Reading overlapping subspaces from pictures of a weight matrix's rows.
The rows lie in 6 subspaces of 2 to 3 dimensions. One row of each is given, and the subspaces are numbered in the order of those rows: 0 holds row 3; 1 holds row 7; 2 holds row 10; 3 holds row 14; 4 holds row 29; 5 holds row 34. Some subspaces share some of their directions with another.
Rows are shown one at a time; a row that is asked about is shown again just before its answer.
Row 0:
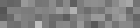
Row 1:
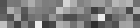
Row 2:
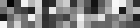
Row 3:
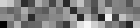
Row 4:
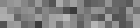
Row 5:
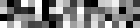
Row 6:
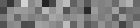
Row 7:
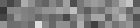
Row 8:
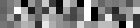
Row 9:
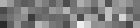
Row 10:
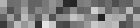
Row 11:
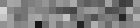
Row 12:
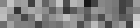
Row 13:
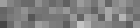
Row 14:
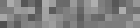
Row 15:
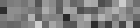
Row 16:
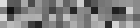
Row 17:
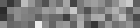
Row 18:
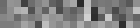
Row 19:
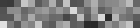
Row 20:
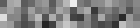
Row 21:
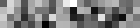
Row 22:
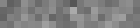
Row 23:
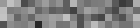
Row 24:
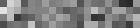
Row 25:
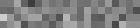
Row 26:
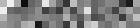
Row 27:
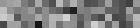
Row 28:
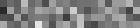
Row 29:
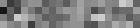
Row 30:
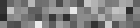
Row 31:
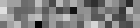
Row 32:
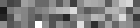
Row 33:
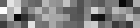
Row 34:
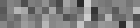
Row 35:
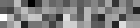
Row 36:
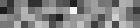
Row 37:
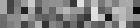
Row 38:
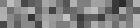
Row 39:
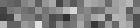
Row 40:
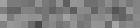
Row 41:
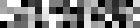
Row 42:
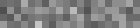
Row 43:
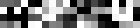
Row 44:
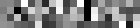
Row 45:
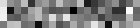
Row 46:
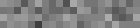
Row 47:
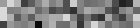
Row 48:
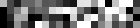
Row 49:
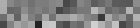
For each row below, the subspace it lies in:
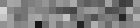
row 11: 0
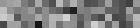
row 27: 1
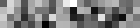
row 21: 2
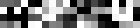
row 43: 4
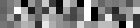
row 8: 5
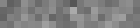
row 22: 2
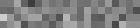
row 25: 2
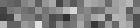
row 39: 1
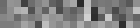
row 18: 5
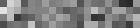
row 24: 4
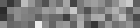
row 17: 1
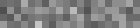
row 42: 5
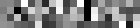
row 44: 5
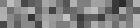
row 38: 3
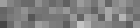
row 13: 0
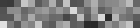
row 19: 0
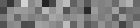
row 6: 1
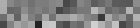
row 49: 2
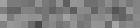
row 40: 4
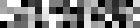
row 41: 3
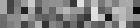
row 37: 5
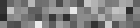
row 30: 4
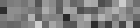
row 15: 3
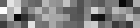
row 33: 4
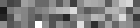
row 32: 0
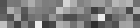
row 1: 2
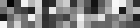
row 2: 3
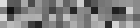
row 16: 4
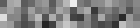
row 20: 2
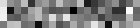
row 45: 4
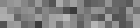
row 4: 1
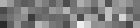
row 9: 0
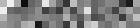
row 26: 1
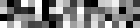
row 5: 3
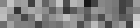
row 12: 5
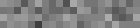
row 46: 4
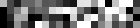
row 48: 0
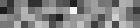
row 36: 2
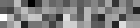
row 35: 2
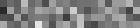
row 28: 5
